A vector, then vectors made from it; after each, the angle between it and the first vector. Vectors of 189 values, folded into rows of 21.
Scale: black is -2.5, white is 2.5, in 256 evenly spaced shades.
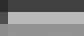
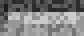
nearly parallel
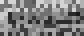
partly opposed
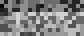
partly aligned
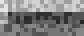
nearly opposite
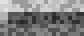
nearly opposite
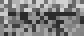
partly opposed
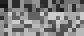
partly aligned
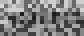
partly opposed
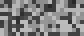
orthogonal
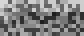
partly opposed
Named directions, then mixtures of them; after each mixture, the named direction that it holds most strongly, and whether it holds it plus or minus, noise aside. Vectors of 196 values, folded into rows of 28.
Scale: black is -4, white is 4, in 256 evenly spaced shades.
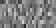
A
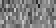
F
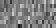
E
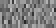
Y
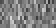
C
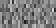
Y, plus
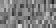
E, minus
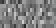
A, plus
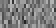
Y, plus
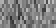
C, minus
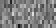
E, plus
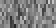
C, minus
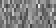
F, minus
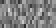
A, plus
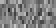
A, minus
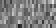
E, plus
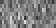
C, plus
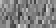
C, minus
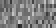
E, plus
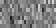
C, minus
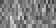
C, plus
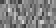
A, plus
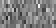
F, minus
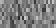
C, minus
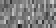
E, plus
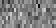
F, plus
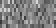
F, minus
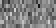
F, plus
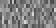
Y, minus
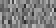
Y, plus
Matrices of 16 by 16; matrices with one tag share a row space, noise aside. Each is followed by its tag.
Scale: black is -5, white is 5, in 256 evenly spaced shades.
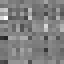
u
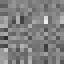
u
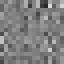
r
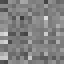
u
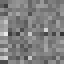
u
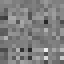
u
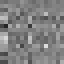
u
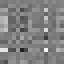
u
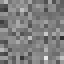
u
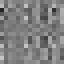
r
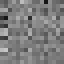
u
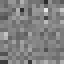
u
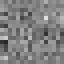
u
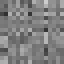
u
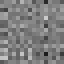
u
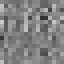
r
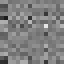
u
